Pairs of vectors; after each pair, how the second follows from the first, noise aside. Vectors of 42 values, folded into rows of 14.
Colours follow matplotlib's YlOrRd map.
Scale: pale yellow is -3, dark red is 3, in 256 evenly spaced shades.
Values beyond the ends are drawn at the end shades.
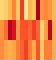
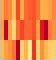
reversed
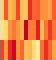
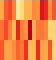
reversed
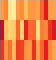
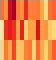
negated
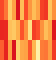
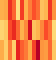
negated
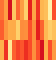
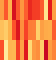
reversed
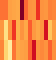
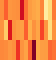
reversed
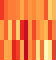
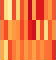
reversed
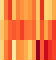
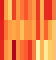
negated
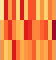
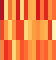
negated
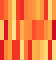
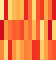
reversed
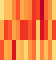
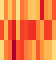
reversed
